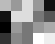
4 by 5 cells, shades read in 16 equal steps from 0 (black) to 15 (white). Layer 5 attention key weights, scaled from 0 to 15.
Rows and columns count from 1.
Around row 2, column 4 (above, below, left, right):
9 9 13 5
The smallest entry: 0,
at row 3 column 1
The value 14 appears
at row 4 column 5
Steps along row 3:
up down up up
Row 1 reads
11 9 13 9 1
